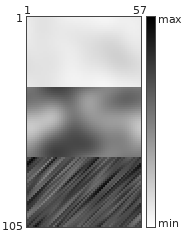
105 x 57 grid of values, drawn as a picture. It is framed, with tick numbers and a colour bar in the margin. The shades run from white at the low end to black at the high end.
It is made of 3 by 1 panels. Panel 1,1: very low, smooth, faint in contrast. Panel 2,1: middling, smooth, strong in contrast. Panel 3,1: high, slanting up to the right.
